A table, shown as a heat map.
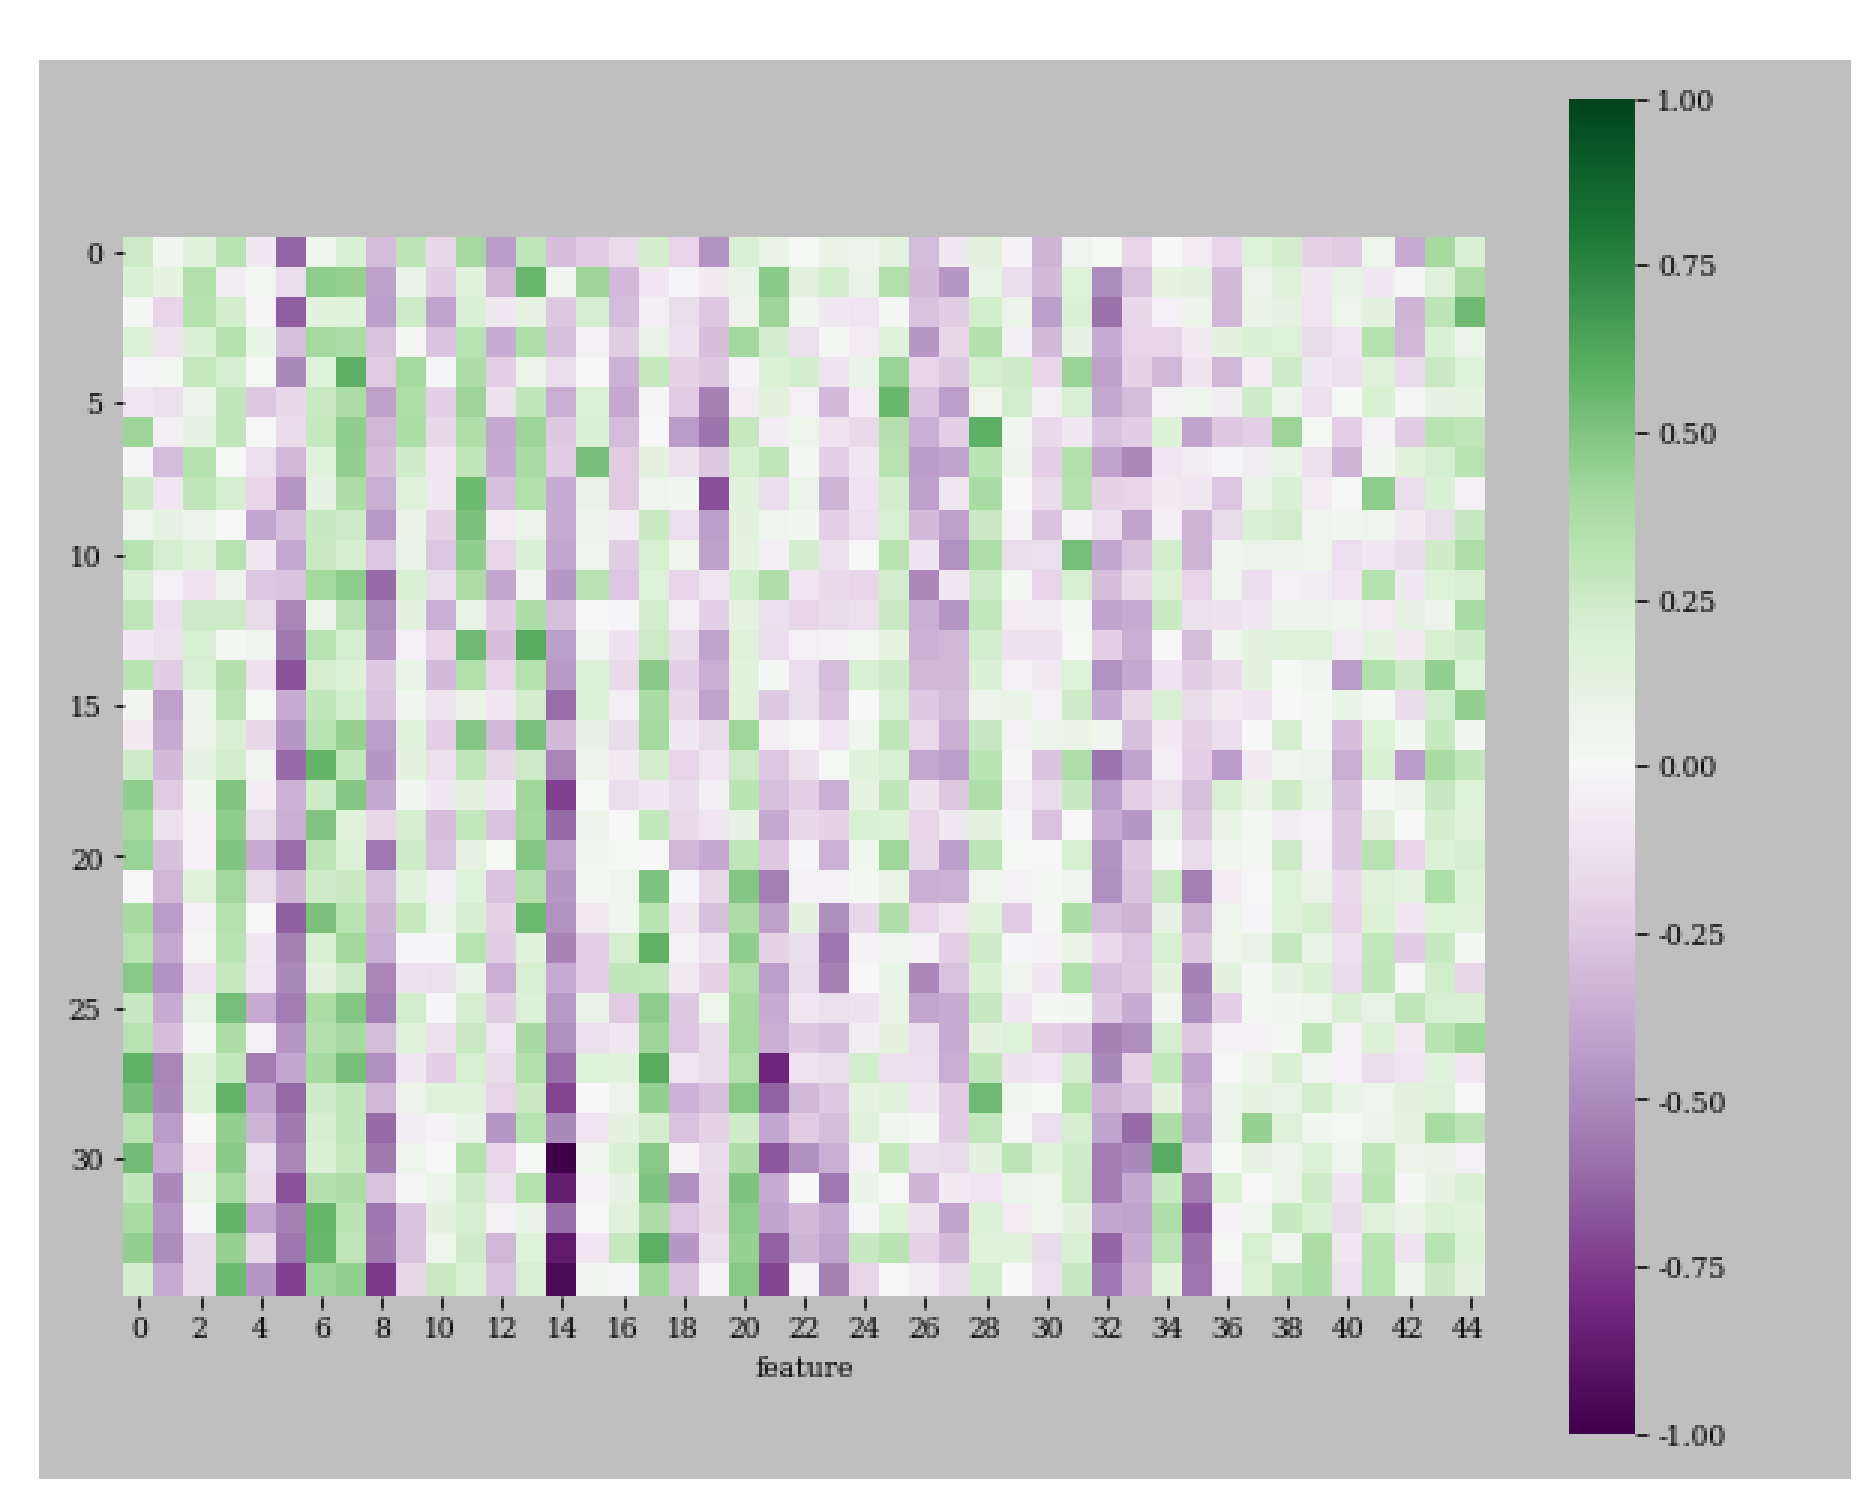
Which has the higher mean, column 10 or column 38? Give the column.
38
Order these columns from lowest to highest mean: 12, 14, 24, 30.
14, 12, 30, 24
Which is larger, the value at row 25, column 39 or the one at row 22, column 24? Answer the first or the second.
the first
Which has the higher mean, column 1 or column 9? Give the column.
9
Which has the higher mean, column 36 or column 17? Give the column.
17
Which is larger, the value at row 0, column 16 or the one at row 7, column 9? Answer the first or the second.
the second
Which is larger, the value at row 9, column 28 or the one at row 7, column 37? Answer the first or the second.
the first
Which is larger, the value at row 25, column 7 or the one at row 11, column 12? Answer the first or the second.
the first
